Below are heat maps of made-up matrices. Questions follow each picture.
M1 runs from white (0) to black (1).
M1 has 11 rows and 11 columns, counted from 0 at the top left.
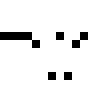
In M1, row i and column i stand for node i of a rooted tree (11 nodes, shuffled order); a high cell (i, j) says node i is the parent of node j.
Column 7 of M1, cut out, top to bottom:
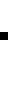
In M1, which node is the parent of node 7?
4
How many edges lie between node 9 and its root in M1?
1
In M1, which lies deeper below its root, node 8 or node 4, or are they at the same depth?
node 8
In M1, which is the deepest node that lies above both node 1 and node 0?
4
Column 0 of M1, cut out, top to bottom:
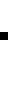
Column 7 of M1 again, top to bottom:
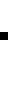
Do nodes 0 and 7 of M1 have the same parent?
yes
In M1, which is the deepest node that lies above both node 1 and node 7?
4
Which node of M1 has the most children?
4
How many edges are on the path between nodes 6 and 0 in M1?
4
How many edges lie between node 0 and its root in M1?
2
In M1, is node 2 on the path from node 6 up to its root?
no
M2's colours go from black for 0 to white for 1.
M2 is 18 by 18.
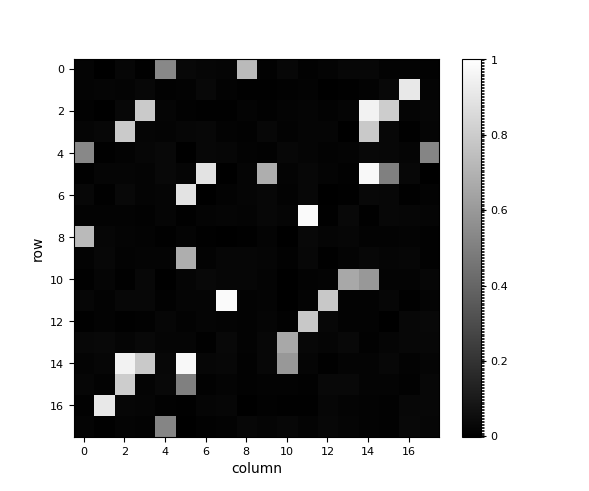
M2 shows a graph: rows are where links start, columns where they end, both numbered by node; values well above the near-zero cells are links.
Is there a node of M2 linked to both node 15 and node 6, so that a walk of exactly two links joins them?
yes
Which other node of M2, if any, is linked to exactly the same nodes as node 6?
node 9
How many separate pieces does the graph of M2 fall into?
4
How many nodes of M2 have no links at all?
0
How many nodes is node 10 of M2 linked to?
2
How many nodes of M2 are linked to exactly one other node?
9
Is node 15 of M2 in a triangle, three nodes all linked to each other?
no
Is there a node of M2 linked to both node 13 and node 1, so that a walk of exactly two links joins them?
no
